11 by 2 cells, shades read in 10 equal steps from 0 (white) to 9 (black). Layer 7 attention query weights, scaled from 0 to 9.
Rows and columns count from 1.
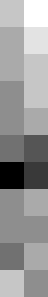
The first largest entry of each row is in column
1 1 1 1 1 2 1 1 1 1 2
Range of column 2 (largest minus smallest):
7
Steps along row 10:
down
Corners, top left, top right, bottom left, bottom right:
2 0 2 4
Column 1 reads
2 3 3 4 4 5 9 4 4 5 2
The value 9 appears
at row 7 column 1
